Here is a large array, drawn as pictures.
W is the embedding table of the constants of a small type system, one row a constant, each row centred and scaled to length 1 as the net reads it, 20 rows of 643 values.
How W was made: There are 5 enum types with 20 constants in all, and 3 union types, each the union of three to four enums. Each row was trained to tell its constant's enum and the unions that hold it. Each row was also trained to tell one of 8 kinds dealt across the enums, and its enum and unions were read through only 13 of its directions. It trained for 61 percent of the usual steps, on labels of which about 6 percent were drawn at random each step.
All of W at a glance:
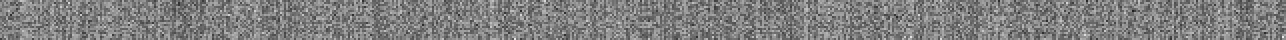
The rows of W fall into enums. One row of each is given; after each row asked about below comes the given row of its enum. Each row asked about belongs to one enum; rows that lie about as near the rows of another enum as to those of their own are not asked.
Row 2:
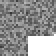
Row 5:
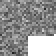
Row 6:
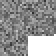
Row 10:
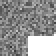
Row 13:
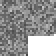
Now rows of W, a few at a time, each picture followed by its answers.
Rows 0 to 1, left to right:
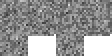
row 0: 5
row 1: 10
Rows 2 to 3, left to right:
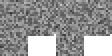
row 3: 6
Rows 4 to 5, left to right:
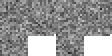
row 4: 5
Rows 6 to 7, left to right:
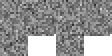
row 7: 13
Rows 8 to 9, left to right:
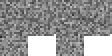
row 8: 2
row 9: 2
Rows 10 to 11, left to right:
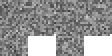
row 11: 13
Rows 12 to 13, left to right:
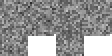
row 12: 6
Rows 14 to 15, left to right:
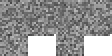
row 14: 5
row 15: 10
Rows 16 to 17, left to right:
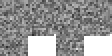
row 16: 5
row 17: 2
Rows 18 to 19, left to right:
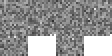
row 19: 2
